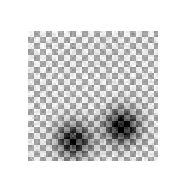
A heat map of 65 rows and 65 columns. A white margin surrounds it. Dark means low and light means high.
Odd rows or columns: none. Dips: two. Average level on the scale: 70%.
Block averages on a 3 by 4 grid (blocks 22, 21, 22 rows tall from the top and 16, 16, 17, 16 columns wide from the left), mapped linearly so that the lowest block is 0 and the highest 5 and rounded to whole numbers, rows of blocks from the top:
5 5 5 5 | 5 5 4 4 | 4 0 1 3
